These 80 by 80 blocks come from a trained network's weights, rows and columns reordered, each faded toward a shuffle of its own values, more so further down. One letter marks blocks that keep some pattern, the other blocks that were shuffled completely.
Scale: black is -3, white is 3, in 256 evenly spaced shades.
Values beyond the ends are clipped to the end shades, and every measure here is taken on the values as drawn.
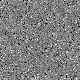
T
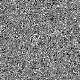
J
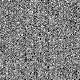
J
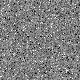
T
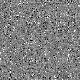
J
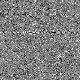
J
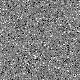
T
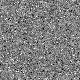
T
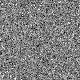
T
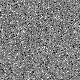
T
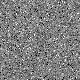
T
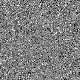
J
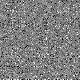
J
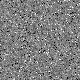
T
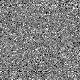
J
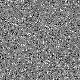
J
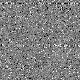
J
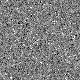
T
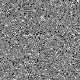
J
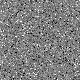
T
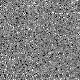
J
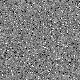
T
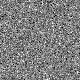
T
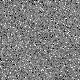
T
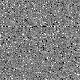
J
